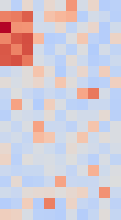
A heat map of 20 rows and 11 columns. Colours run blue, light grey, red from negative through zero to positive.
Stripes: none. Mirror symmetry: none. Odd patch: higher, in the top left. Ninth with the highest average: top left. Histogram: skewed, a long tail of high values.
